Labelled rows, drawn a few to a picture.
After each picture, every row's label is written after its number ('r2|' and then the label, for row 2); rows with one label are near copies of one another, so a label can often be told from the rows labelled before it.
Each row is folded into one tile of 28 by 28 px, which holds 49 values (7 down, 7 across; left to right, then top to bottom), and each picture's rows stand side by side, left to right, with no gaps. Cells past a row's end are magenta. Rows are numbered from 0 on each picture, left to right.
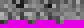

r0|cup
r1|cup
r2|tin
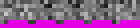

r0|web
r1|cup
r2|cup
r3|cup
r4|tin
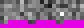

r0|tin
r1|cup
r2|web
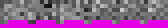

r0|tin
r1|cup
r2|tin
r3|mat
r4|mat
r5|mat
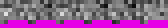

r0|web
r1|cup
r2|web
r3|cup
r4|cup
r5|tin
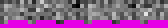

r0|tin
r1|mat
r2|cup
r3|tin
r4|cup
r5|web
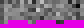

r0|tin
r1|mat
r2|cup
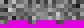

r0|mat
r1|tin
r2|cup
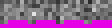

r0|tin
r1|web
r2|tin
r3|mat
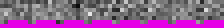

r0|web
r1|tin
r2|cup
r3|web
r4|mat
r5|mat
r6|tin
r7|mat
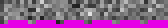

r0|tin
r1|mat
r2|cup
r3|web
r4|mat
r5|mat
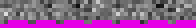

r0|web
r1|cup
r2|cup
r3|mat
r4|web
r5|cup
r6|mat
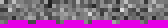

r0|mat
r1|cup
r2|tin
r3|web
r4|mat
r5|mat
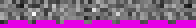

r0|cup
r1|web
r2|tin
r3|mat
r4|web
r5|cup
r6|cup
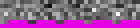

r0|web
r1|cup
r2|cup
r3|mat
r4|web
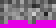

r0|tin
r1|web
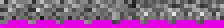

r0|mat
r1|mat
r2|mat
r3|mat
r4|cup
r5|web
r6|web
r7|web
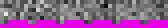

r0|web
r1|mat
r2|tin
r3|cup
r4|tin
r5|cup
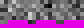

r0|mat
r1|cup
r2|cup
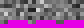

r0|web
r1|mat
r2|cup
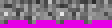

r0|web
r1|tin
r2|web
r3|tin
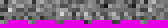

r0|mat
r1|mat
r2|web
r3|cup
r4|cup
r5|mat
